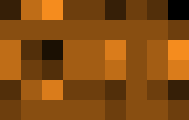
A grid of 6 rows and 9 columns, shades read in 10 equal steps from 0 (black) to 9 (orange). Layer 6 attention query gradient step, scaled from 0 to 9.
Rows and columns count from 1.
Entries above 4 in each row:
2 8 7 7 3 6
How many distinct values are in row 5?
6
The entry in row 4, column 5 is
6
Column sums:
28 30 31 30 30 29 29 29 27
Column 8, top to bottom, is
3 5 6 6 4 5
